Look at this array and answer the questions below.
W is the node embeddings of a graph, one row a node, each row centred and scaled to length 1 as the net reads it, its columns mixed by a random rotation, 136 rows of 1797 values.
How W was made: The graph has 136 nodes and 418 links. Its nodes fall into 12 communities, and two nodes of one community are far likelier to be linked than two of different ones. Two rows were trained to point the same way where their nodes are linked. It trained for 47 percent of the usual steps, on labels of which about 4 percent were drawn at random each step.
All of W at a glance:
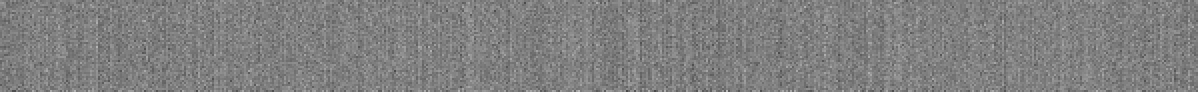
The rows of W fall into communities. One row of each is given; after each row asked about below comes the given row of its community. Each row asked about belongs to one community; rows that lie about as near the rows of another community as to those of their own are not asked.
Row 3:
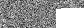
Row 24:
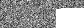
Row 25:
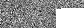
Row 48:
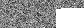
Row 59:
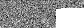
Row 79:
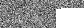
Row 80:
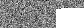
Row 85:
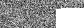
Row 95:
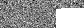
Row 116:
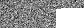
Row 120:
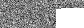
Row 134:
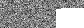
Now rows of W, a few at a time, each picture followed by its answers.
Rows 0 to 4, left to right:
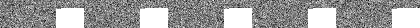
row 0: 116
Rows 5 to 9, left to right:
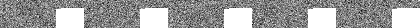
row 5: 95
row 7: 120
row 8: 25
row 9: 48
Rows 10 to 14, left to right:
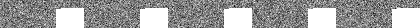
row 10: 85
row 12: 134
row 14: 79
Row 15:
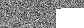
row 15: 79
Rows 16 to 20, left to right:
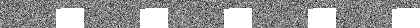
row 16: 3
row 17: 79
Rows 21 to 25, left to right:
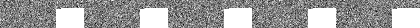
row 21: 80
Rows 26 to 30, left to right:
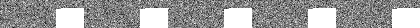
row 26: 120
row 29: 24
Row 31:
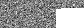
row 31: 134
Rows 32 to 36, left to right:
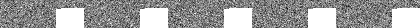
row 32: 134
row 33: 59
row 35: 95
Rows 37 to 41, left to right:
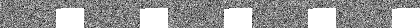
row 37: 116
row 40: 120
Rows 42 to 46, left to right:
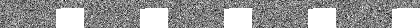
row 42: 85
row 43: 25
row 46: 116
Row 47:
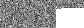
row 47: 80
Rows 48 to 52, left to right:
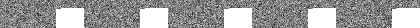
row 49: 24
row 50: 79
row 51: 3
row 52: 59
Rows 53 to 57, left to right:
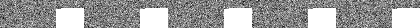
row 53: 116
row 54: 134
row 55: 59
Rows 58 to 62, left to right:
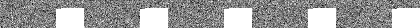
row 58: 116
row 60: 85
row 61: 120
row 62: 25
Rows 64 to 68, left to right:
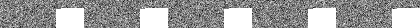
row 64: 134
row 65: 79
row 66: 116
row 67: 120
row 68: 3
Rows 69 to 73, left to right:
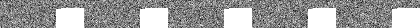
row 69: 24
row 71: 120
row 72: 59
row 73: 48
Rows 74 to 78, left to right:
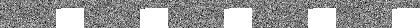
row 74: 120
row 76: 59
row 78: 48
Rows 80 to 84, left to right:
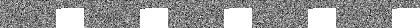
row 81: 120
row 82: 59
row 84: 59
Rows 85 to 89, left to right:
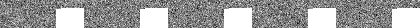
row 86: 79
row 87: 3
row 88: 95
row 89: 48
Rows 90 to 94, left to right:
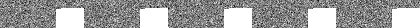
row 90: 48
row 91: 134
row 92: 24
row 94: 79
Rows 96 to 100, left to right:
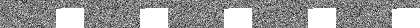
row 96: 85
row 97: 95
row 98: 3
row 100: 25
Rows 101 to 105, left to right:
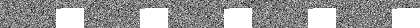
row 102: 3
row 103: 95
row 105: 134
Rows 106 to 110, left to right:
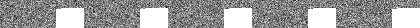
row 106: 116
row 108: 85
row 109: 120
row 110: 79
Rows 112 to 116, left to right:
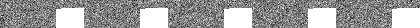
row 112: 85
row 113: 120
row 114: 79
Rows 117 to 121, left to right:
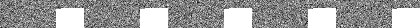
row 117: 116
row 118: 3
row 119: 48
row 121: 134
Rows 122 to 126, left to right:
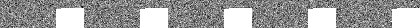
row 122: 3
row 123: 25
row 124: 95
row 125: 116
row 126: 116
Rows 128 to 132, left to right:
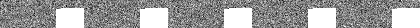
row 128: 24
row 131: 79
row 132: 85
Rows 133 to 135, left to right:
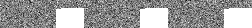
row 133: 80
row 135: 25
